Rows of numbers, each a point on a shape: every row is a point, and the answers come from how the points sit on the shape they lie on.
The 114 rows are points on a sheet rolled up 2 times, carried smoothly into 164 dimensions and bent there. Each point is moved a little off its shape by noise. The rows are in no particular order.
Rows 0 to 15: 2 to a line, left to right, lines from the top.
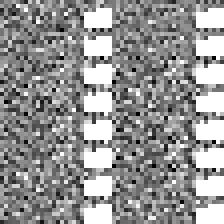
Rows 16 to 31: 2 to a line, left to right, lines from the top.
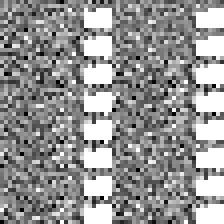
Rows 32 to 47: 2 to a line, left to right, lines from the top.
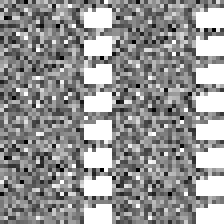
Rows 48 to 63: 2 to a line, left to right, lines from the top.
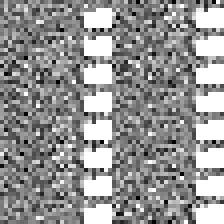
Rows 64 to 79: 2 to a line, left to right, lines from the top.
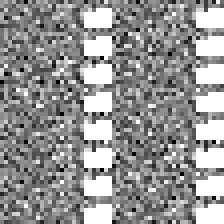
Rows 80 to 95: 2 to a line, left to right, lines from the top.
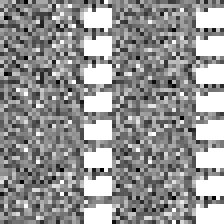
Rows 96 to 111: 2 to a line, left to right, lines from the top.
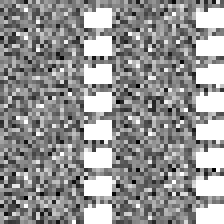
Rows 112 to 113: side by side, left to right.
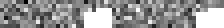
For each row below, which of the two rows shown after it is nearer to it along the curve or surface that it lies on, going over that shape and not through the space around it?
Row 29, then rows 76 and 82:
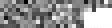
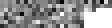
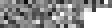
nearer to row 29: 82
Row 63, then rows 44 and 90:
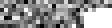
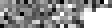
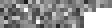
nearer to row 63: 44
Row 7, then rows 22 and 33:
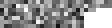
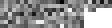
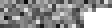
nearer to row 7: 22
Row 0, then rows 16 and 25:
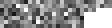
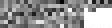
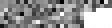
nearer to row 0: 16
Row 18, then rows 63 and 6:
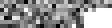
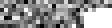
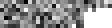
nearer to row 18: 63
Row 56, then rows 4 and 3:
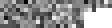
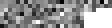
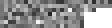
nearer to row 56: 4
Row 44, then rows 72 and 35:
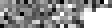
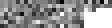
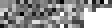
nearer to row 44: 35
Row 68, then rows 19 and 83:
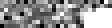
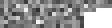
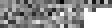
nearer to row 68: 83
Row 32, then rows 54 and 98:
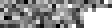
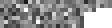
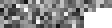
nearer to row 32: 98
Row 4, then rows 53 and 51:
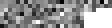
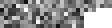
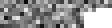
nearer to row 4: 51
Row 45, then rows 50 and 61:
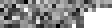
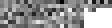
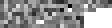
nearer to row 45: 61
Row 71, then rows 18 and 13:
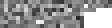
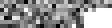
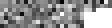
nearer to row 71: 13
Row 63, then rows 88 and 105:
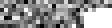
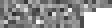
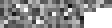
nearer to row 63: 105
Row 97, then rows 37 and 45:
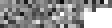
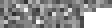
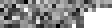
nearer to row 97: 37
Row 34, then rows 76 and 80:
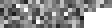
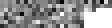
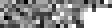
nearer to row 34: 80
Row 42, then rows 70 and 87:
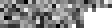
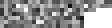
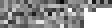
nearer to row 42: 70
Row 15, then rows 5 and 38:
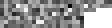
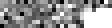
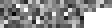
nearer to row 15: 38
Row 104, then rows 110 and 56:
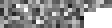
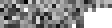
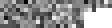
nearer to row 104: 110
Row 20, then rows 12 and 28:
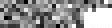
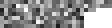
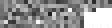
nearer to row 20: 12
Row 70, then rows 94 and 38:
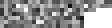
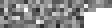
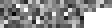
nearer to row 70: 38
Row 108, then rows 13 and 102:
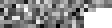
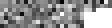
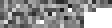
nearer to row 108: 102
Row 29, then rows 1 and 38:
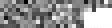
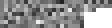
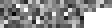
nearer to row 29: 1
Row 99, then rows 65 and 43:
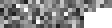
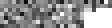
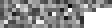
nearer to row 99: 43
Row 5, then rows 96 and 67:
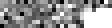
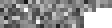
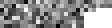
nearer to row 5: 67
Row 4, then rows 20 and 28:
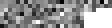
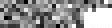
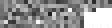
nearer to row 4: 28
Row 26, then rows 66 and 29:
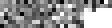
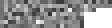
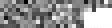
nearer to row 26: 29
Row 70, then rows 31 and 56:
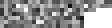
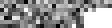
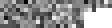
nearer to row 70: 31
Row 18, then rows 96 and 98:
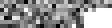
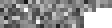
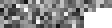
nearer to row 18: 98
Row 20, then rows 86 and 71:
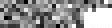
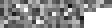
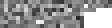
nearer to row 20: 86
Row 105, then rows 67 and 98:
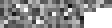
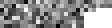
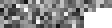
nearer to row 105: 98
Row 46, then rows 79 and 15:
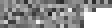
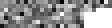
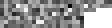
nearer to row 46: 79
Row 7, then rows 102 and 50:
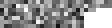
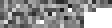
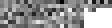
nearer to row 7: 102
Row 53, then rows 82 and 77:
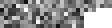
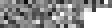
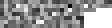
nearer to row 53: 77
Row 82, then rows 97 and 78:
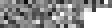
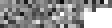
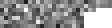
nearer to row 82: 97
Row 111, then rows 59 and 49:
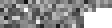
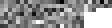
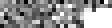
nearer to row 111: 59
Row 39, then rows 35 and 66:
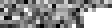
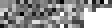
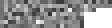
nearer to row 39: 35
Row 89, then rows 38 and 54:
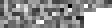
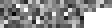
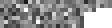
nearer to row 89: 38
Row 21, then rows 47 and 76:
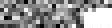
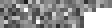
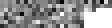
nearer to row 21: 76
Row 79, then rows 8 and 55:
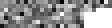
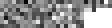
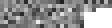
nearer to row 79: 8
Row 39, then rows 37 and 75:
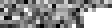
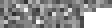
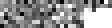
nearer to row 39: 75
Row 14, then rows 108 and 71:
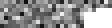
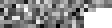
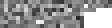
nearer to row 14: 71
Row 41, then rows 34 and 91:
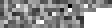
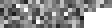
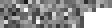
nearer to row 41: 34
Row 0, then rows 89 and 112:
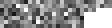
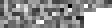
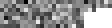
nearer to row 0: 89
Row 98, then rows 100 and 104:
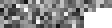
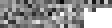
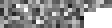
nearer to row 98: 104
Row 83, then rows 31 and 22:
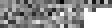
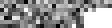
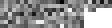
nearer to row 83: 22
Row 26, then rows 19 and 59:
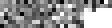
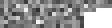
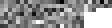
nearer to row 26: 59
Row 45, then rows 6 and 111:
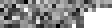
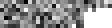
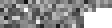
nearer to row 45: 6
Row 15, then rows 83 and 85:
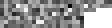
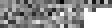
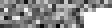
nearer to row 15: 83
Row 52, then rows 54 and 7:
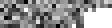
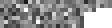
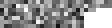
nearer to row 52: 7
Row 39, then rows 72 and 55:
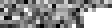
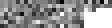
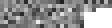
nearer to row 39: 72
